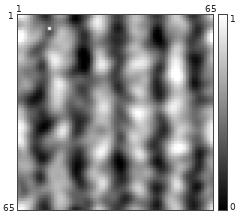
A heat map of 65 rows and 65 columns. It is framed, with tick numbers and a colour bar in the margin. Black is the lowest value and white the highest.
Lone odd cells: 1, higher than its neighbours. Average level on the scale: 50%. Stripes: upright, repeating 5 times. Slope: none.
